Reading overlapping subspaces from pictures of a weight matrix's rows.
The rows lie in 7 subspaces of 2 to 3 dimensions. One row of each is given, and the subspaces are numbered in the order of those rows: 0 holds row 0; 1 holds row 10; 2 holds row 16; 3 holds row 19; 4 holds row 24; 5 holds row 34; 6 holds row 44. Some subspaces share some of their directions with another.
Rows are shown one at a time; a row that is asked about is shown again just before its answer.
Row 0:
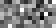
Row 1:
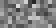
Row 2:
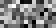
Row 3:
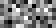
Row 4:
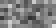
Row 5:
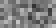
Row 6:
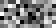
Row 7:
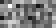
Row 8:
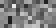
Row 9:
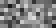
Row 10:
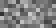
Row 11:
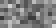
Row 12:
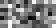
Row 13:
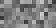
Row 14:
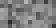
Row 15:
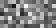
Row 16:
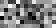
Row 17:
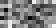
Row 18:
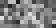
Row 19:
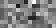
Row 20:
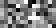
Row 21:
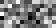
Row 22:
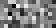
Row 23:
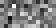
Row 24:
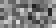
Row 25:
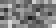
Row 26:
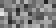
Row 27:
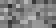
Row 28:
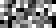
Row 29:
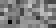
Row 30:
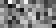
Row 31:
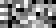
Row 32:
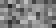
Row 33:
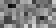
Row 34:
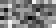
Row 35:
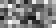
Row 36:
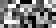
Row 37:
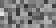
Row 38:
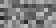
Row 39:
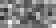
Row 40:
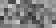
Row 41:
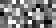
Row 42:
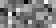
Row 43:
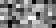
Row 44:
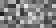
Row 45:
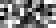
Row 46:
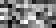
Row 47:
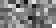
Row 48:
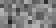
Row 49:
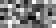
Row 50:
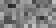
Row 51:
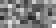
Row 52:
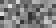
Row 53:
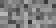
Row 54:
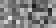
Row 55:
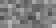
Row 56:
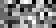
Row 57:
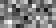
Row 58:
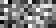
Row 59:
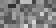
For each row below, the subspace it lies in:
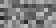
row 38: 0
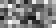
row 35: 2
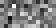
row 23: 6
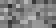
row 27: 4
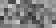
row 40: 2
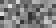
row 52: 6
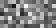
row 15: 6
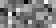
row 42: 1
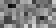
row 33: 0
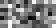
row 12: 2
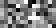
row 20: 3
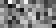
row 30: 5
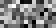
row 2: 0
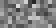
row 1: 3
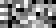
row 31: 2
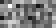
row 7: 1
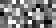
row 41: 1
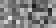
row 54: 4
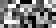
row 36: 0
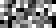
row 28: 2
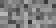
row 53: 2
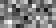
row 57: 3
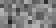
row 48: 6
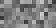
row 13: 0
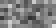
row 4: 5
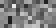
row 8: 6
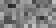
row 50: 0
